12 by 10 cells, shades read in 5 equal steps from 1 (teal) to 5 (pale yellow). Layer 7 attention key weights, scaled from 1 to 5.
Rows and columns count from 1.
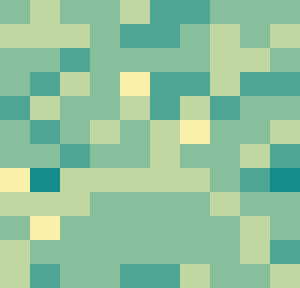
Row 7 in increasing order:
2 2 3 3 3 3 3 3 4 4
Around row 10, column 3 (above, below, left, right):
4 3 5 3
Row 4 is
3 2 4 3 5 2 2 4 2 2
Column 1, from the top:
3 4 3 3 2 3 3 5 4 3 4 4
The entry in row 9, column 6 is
3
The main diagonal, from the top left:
3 4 2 3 4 4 3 3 3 3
